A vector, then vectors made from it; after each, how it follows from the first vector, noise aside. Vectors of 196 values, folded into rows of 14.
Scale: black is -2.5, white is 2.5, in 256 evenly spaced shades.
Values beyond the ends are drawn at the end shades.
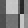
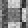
wrapped around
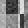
negated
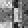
wrapped around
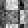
wrapped around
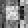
wrapped around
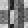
wrapped around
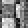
wrapped around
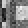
wrapped around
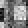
wrapped around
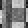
wrapped around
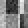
negated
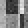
negated
